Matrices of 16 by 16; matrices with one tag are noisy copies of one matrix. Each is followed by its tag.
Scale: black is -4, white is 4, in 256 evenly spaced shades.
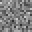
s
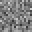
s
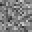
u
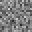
s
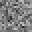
u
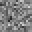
u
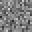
s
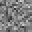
u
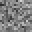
u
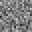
s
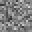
u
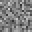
s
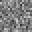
s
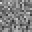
s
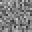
s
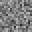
s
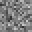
u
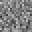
s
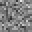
u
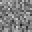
s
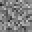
u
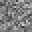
u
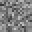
u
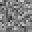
u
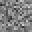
u
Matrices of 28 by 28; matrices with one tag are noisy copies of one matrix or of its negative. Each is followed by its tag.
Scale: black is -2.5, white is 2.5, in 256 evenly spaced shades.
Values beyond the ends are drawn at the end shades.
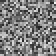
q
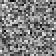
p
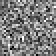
p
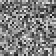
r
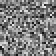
r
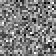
q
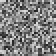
q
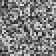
p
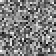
q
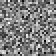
q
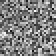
q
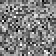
r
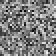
r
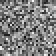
r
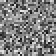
q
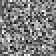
p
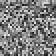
r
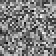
r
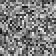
r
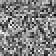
r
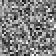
p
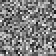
q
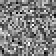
r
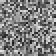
q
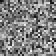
q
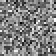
q
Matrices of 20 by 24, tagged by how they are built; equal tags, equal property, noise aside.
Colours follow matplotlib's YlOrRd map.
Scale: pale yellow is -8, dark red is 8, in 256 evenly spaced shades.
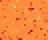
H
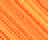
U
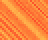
U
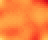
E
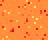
H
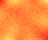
E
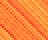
U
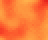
E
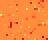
H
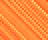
U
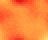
E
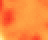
E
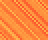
U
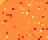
H
